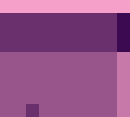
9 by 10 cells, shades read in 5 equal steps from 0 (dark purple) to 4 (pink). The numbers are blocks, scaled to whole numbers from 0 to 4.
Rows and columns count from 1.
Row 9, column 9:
2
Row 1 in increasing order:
4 4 4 4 4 4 4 4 4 4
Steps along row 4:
same same same same same same same same down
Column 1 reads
4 1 1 1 2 2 2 2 2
